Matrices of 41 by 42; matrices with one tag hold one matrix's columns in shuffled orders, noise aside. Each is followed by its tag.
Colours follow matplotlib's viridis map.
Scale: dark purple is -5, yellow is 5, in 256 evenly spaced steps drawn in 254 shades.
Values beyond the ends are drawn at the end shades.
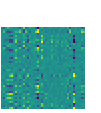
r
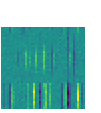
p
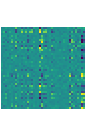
r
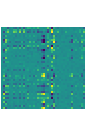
r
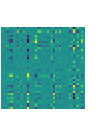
r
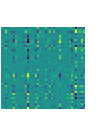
r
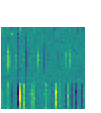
p
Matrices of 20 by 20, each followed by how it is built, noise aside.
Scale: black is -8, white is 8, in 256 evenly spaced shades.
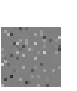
sparse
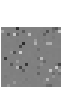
sparse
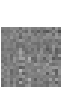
low rank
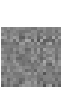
low rank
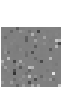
sparse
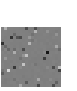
sparse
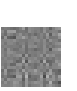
low rank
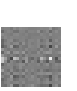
low rank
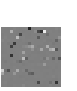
sparse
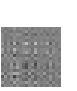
low rank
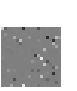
sparse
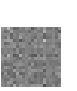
low rank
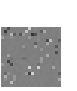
sparse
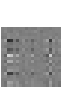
low rank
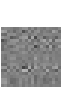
low rank
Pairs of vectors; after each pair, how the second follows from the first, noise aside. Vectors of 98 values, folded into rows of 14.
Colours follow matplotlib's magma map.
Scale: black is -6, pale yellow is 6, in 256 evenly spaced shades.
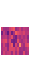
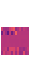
partly zeroed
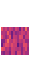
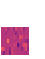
partly zeroed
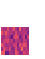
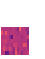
partly zeroed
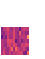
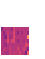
partly zeroed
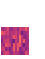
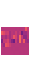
partly zeroed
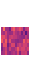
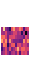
scaled up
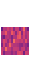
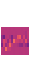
partly zeroed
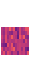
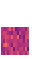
sign-scrambled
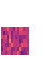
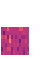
partly zeroed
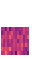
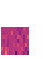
partly zeroed
